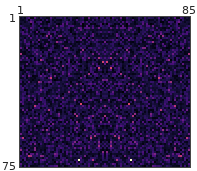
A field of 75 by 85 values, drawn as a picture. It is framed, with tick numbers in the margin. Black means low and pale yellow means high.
Grain: fine. Average level on the scale: 10%. Odd rows or columns: none. Mirror symmetry: left to right. Stripes: none. Slope: none. Seam: none.
